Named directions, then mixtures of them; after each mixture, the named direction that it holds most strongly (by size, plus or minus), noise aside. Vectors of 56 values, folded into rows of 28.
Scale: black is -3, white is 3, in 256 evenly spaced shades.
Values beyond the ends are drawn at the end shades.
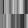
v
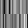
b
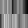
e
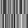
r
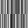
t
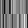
b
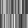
r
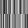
t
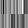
v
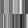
v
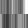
e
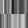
v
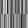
t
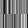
b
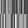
r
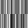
t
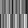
b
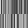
r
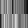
e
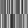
t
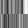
e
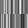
t
